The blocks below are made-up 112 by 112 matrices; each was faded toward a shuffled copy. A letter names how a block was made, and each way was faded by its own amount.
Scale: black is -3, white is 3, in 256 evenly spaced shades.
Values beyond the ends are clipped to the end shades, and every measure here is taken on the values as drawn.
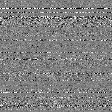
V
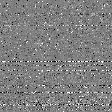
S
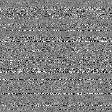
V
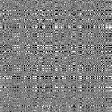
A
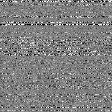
V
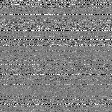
V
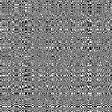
A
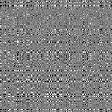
A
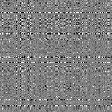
A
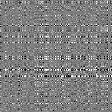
A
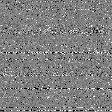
S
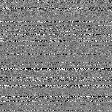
V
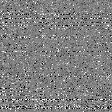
S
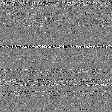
V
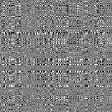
A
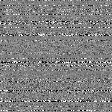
V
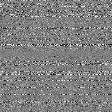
V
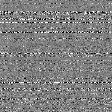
V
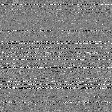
V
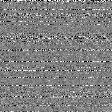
V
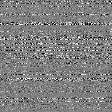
V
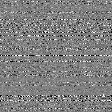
V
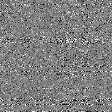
S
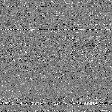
S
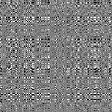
A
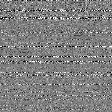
V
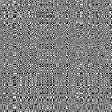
A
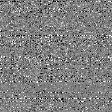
S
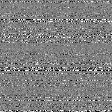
V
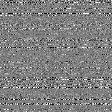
V
